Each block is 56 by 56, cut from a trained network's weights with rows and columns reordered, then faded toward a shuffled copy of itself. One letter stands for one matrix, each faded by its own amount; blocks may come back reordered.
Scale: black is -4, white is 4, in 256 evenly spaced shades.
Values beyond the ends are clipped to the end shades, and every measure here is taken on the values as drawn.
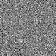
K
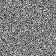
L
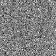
K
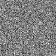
K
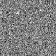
K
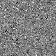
L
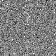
L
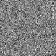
K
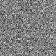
K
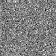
K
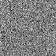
K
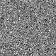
L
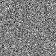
K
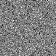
L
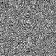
K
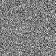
K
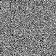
K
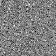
L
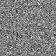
K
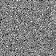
L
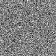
K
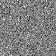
K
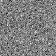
L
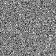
L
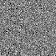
L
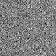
K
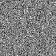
K
